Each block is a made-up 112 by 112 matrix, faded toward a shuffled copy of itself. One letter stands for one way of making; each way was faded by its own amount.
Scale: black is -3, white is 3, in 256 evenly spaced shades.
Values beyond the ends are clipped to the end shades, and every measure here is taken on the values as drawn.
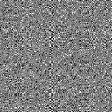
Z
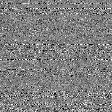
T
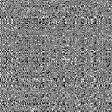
Z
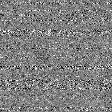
T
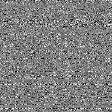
T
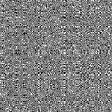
Z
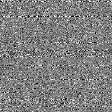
T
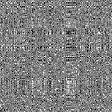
Z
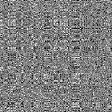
Z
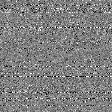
T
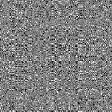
Z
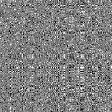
Z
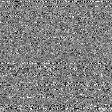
T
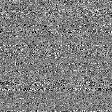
T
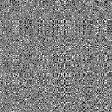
Z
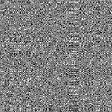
Z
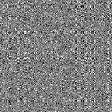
Z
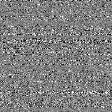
T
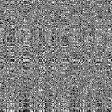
Z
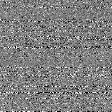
T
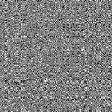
Z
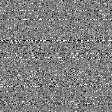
T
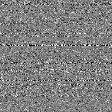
T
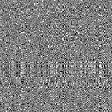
Z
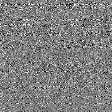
T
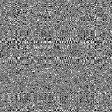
Z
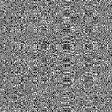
Z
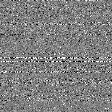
T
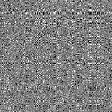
Z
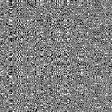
Z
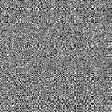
Z
